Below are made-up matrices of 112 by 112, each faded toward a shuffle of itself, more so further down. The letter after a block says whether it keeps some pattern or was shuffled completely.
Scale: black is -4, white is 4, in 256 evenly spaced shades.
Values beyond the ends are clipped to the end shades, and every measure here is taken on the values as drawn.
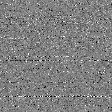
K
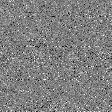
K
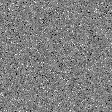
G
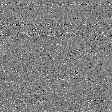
K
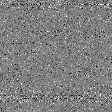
K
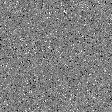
G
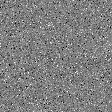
G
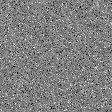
G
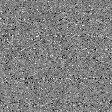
K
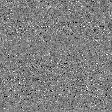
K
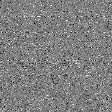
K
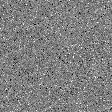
G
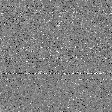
K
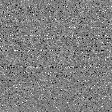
K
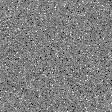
G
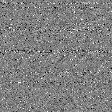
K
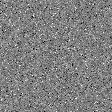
G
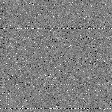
K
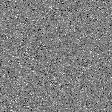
G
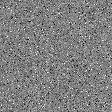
G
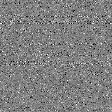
K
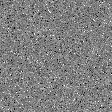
G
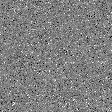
G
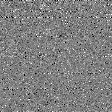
K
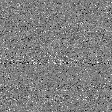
K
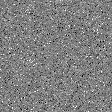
G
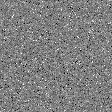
G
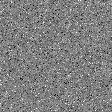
G
